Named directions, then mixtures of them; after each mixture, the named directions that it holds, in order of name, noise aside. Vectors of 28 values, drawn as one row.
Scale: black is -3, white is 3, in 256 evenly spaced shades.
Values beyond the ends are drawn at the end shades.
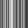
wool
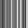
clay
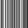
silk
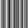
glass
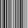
silk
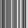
clay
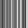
clay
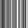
clay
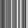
clay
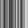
silk, wool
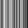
silk, wool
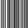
glass, silk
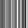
clay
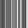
clay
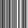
clay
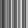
clay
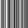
glass, silk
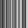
clay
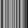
silk, wool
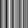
glass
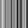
clay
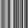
glass, wool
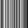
silk, wool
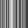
wool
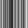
wool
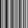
glass
